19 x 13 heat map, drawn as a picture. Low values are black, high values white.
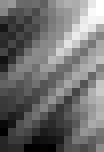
Lone odd cells: none. Ninth with the highest average: top right. Mirror symmetry: none. Slope: up to the top right. Grain: diagonal, up to the right.
